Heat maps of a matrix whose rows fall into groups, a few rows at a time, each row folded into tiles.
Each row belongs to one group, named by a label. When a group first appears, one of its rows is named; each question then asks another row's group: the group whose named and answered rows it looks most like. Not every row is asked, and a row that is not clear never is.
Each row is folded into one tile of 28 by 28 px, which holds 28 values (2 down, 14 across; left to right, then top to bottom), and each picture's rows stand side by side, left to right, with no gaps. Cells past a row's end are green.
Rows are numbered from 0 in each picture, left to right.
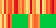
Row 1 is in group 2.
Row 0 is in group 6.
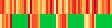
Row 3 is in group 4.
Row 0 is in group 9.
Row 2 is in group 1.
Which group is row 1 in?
2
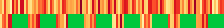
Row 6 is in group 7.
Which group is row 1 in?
6
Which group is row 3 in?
9
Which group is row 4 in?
4
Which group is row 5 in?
4
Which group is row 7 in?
9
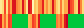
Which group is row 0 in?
6
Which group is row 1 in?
9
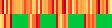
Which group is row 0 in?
9
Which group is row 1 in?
2
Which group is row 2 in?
7
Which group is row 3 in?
6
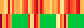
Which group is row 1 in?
7
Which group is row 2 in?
4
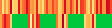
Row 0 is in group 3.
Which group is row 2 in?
7
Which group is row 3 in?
1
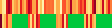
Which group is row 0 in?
7
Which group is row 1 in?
2
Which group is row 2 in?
9
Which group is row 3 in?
3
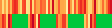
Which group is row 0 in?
6
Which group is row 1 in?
9
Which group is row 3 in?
3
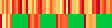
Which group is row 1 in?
6
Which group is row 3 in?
7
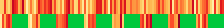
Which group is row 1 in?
4
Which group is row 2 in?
6
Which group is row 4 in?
4
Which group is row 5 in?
6
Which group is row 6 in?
9
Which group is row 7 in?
3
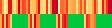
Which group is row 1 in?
3
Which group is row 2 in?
3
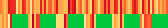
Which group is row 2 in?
1
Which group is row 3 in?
4
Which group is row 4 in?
4
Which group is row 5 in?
2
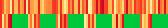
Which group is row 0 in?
2
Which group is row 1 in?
3
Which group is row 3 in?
4
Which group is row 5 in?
2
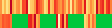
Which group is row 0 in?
3
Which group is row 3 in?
1
